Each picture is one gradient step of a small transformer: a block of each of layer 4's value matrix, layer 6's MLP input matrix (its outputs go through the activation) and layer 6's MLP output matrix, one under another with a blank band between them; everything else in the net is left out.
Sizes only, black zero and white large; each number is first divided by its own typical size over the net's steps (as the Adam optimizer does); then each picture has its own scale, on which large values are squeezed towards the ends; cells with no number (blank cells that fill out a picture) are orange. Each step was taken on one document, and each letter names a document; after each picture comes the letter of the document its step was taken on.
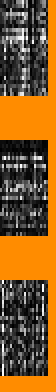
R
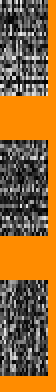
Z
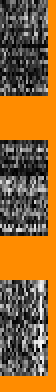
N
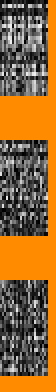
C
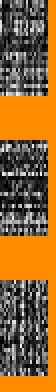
Z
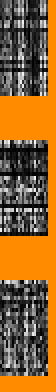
N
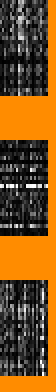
R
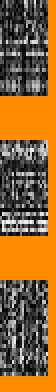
Z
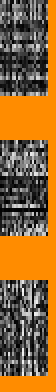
Z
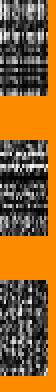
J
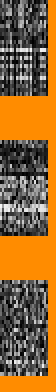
N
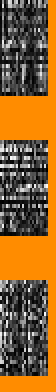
C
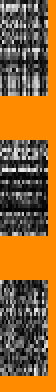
J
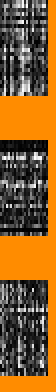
R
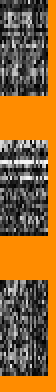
C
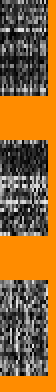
N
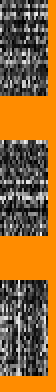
J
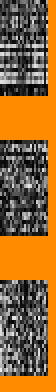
Z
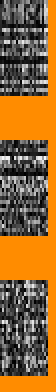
N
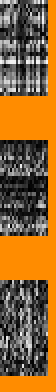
Z
